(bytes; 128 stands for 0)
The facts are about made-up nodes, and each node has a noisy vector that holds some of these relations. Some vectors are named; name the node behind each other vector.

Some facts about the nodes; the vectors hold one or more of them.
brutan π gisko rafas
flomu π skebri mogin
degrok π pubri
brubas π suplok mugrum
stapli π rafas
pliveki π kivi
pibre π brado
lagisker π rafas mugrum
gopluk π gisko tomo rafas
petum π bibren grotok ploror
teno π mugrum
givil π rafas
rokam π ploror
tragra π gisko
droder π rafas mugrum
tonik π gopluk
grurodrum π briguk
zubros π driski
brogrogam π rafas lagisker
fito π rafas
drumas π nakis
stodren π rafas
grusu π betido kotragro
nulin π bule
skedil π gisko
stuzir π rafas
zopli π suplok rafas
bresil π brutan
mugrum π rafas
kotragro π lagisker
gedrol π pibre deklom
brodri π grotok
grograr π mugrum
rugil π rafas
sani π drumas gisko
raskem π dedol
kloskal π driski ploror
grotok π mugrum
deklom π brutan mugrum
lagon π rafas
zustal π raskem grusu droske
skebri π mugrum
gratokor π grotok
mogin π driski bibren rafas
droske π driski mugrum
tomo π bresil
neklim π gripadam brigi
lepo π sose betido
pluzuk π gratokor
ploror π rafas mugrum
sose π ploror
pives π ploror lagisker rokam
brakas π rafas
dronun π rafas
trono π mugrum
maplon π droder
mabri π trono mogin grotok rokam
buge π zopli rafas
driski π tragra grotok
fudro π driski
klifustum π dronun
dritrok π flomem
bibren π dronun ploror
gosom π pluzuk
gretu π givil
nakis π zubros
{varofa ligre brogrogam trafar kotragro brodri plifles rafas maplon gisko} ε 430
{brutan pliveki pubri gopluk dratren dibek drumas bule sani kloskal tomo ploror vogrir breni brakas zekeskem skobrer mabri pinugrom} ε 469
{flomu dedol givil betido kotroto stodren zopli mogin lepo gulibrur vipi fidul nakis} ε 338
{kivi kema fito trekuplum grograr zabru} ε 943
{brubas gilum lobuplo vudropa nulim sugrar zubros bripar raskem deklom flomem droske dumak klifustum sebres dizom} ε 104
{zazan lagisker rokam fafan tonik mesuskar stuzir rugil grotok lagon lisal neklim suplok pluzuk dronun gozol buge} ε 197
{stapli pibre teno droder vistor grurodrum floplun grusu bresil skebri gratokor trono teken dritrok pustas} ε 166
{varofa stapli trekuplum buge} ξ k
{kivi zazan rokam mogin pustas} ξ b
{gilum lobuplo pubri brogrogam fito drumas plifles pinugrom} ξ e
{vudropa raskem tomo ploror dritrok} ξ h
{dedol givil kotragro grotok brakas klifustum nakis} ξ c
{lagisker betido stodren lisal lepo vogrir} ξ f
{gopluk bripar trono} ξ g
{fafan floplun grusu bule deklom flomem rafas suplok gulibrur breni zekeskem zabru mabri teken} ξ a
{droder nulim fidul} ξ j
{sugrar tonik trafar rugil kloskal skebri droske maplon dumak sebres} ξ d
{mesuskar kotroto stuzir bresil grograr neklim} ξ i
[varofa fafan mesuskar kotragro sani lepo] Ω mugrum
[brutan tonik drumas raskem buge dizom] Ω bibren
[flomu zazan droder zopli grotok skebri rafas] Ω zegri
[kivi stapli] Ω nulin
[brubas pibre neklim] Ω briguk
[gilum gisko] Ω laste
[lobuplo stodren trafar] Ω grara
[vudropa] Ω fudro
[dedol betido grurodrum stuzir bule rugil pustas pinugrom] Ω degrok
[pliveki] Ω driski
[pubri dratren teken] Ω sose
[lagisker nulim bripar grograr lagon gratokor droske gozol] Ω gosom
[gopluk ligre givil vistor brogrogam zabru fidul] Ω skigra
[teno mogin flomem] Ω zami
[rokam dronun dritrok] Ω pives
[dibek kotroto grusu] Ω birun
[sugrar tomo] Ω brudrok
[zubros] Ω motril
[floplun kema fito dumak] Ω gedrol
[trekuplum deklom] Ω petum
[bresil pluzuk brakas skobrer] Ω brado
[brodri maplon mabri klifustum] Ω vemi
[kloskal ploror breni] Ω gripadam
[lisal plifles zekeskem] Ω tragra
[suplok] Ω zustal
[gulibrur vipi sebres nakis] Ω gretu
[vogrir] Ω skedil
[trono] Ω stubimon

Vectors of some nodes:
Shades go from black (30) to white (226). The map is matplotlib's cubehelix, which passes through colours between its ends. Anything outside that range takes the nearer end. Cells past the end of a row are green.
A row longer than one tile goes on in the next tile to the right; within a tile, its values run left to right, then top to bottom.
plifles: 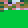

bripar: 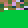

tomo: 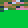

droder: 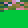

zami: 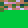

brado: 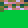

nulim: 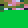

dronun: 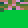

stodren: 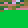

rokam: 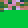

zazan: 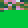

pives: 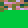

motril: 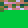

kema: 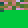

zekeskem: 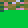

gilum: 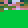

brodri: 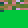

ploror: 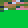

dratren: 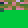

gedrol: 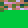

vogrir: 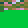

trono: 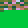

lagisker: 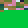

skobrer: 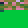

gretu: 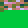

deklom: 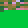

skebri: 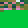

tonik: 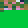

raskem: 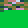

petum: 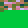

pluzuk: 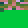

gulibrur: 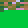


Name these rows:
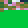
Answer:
fito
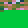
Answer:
lisal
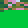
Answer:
fidul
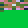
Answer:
lagon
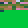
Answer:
ligre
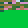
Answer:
rafas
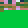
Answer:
neklim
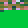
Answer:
maplon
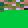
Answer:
gratokor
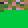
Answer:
teno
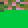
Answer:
brubas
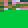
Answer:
trekuplum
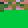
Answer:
pibre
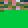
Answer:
givil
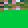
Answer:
bresil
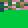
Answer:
bule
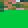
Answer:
fafan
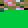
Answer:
gozol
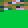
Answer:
vudropa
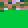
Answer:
kivi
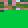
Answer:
kotragro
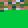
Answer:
trafar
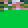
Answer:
drumas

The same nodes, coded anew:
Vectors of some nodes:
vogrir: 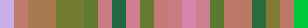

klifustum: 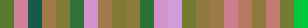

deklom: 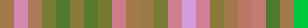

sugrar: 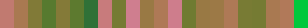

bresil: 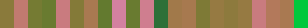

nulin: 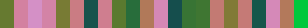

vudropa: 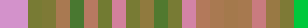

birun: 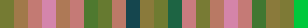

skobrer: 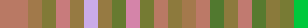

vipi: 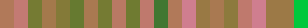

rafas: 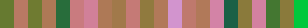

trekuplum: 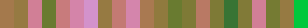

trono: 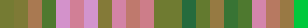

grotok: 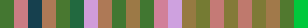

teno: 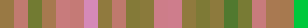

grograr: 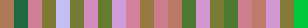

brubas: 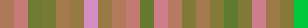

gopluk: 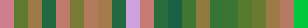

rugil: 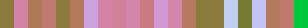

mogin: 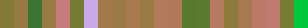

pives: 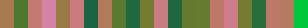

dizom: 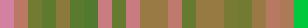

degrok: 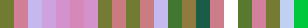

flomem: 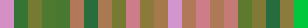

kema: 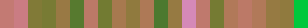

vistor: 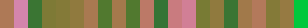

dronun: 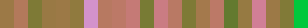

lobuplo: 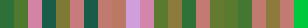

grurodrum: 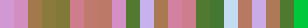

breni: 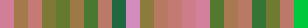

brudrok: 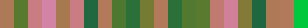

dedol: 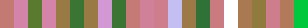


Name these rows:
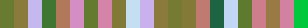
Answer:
pinugrom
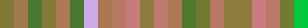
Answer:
rokam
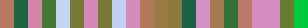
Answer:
bripar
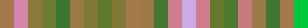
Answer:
zabru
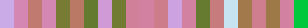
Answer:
betido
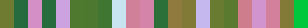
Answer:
nulim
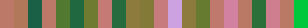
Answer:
nakis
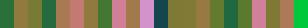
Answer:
droder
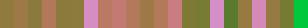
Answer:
gisko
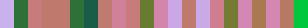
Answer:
lagisker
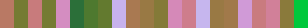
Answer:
droske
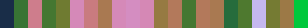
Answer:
plifles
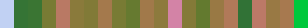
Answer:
dritrok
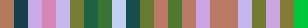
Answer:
gosom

